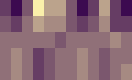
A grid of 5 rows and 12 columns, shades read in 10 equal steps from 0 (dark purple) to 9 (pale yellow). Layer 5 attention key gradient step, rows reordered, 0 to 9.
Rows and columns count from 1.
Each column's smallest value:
2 0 3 2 3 3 3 0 2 3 2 0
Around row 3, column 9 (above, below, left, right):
3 4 4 4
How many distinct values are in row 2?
5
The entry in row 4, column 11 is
4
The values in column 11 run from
2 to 5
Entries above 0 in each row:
9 12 12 12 12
